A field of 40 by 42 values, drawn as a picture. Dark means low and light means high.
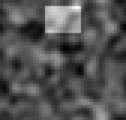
On average the colour sits 30% of the way up the scale. Most values sit low, with a long tail of high ones. No row or column stands out. An odd patch, higher than its surroundings, sits in the top middle. There are no regular stripes. The field is mottled with small blotches. The top middle is the roughest part. The ninth with the highest average is the top middle.
